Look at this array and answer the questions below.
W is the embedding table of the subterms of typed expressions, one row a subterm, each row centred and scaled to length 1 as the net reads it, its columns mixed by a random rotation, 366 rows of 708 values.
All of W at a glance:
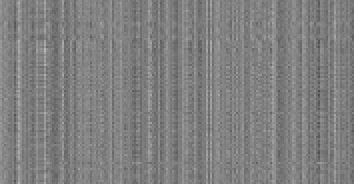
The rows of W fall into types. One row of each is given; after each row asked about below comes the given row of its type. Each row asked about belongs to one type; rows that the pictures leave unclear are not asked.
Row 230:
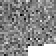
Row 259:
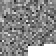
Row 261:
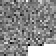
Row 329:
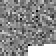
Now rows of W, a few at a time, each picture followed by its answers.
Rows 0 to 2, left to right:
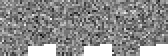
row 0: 329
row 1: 329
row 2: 259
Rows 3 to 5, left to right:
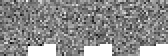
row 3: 261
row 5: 259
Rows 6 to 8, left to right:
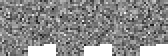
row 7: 259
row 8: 329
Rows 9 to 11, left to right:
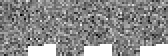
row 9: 230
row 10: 329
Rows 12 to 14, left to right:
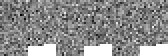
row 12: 230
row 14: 261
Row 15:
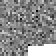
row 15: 329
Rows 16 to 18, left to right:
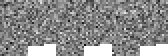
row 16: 261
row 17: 259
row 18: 259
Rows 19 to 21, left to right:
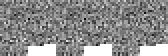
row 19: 261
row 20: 261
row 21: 329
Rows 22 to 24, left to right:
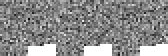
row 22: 261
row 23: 259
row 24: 230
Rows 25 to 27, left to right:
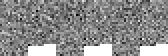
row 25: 329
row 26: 230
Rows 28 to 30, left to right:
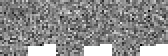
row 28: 261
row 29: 259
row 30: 329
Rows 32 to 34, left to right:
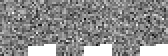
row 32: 329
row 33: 261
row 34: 329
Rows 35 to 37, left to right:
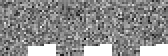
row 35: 261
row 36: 230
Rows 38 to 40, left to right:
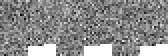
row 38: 230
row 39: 329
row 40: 261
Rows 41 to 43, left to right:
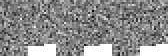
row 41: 261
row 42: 329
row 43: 230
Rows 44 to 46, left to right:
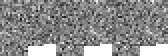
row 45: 261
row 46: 261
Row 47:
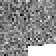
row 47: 230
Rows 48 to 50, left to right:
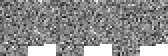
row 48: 261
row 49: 261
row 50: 230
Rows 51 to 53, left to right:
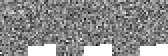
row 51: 259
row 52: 261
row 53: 259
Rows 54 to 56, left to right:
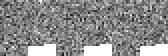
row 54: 261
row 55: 230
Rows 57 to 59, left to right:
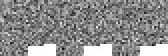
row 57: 259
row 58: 261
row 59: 261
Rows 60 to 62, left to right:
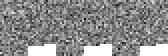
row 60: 259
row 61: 261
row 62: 261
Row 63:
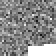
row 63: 329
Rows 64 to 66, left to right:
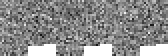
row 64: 329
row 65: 261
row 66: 329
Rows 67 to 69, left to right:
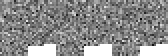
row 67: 259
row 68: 230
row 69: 261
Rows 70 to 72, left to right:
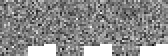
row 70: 329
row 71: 261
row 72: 261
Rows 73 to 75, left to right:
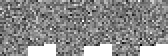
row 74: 259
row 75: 261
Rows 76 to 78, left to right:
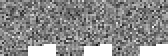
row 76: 230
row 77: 261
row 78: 261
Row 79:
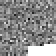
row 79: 261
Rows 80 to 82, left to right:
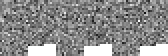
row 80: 259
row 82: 259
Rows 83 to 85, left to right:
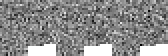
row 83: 230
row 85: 329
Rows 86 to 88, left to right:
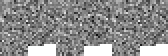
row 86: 259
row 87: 329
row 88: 259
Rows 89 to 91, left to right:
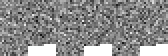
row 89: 329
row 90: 259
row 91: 261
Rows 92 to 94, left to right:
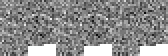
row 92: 329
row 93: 329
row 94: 329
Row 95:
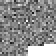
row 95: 259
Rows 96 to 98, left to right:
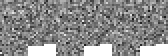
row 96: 259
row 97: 259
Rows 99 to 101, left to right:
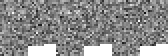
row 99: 329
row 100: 259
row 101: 259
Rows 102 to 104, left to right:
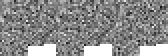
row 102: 259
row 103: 259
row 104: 329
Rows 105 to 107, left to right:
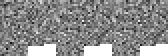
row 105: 261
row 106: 259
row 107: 259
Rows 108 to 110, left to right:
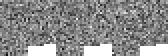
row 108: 230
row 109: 261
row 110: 259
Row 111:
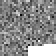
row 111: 230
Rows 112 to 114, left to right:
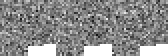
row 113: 329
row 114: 259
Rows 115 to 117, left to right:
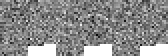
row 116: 329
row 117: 259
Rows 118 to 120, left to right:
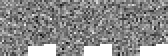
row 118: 329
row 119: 261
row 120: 230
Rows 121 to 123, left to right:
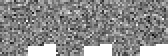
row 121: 259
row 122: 259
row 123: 329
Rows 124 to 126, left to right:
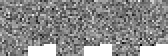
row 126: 261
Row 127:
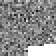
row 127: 230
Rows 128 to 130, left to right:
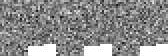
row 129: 259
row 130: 261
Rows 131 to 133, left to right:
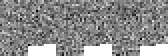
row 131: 329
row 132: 230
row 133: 230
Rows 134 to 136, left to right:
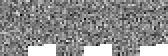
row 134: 230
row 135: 261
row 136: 230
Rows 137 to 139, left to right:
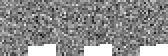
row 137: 329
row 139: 329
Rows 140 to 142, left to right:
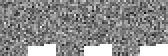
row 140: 261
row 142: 329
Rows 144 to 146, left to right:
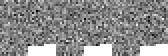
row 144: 329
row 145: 261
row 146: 329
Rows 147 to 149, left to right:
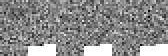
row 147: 261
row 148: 259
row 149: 329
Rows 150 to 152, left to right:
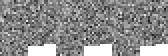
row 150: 259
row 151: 329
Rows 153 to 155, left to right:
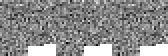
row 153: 230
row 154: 261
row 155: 230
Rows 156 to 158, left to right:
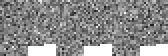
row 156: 261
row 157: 329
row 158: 329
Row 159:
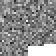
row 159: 259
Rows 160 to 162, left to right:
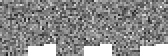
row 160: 230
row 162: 230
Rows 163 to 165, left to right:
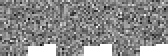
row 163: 261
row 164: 329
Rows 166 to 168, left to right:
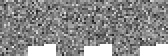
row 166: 329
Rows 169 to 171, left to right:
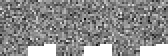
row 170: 261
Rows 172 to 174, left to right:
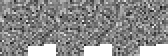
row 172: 259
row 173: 259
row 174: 329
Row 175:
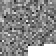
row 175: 259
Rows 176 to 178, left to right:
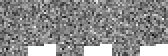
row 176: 261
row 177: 261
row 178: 329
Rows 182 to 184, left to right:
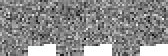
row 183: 230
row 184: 329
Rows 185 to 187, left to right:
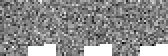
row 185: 261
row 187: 261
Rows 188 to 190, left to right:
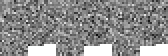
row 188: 259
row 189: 329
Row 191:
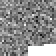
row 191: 329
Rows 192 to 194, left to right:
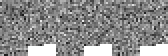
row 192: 230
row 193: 259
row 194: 230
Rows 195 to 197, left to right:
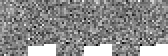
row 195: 329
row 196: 261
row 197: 261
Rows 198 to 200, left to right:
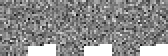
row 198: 261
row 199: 230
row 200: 259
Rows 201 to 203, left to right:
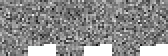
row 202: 261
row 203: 259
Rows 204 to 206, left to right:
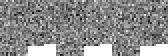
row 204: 329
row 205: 230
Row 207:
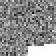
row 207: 329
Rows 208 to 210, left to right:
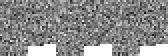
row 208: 261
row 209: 259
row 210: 329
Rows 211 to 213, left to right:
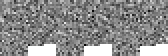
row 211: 259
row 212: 329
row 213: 230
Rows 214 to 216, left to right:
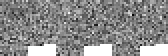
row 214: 261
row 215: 329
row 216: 230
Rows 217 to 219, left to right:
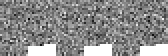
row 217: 261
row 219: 329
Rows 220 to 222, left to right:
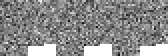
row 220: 261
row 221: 259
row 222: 230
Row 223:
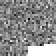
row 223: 261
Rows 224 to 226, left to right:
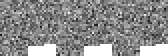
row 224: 259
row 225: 329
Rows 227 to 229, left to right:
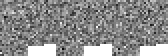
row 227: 259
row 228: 261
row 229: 329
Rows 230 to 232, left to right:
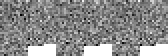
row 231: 261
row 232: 261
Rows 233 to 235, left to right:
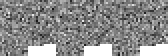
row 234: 259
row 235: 230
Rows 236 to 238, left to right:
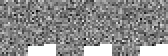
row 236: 329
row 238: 261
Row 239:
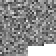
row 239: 259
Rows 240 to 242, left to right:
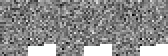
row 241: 261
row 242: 230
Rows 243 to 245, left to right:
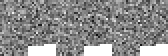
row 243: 329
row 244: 329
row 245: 259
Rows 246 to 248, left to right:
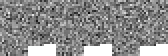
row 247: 329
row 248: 259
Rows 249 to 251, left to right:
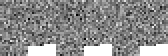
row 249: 261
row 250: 230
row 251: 329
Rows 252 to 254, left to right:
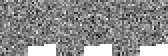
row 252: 329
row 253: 329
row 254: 230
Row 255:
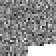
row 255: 261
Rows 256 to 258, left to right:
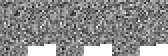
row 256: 261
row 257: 261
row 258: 259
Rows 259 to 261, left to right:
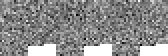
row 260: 230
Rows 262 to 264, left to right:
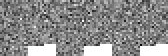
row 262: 261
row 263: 259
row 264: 259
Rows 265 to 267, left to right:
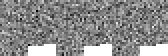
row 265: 329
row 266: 230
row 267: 261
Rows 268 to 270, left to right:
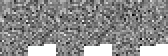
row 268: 259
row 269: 259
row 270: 230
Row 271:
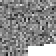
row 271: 230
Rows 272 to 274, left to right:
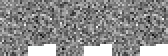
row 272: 329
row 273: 261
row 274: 329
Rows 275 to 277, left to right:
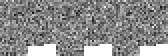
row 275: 329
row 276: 230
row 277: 329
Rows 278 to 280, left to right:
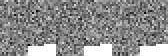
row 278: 329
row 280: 329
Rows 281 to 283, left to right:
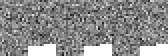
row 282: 230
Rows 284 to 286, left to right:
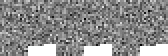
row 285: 261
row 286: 329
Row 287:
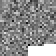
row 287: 259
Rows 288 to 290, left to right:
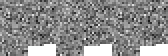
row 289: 329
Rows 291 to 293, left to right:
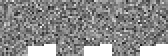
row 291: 329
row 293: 259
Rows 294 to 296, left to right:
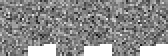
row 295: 329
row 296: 259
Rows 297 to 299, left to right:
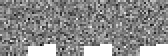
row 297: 261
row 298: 261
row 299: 329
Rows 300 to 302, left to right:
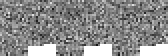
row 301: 261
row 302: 230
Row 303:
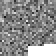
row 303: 259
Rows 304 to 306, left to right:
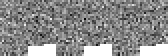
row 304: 329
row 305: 261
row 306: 230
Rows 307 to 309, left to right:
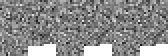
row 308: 259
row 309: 259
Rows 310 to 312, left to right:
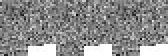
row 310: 230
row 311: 230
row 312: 230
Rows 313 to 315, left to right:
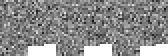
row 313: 329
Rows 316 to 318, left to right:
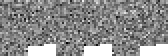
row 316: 230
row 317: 261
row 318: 259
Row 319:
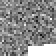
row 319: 329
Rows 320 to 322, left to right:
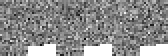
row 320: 261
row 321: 230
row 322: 329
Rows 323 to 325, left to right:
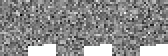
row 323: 230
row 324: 259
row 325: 329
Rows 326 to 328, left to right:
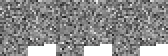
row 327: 261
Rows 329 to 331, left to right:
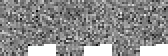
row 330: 261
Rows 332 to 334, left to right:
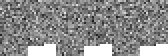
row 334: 259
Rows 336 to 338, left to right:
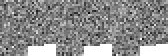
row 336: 329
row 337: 329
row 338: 329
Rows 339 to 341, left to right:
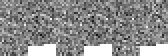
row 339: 329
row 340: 329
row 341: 261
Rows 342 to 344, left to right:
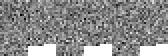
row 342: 230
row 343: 261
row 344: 261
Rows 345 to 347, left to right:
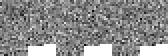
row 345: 230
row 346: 329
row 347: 261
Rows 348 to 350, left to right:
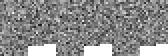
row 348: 329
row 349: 259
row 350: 259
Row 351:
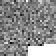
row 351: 261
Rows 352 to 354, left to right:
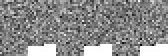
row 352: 259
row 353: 259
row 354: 261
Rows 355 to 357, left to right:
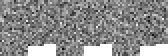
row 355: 259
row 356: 261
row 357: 329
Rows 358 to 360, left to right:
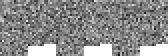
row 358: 259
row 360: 230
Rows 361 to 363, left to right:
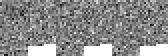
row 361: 230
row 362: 261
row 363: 329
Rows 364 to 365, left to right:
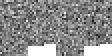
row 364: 259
